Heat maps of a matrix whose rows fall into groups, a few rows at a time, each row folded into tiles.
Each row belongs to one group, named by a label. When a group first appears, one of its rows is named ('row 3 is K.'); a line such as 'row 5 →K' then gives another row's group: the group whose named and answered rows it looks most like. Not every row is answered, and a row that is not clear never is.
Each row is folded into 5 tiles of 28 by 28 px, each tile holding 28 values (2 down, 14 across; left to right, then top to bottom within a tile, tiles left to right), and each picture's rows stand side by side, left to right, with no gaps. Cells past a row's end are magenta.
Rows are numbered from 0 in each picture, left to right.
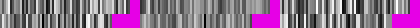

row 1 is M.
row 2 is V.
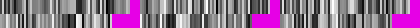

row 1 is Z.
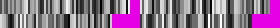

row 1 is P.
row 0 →Z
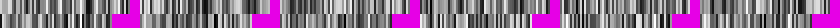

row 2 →M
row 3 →Z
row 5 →M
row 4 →V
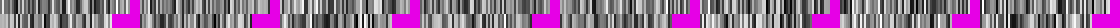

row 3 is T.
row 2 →P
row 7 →V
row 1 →M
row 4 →P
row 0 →V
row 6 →Z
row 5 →T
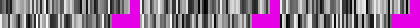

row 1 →P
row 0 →Z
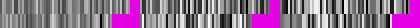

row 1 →T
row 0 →V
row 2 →Z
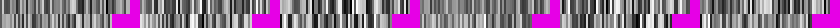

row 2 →P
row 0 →V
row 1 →V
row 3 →T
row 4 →M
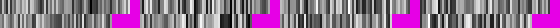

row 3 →M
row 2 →V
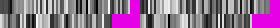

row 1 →Z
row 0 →Z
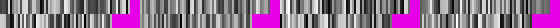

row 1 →V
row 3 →T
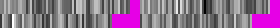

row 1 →P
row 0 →P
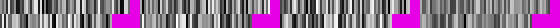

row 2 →M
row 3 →M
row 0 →T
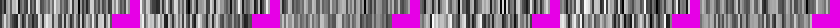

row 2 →T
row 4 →Z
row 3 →T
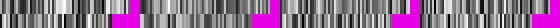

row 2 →M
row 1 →Z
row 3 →Z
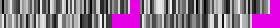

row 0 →T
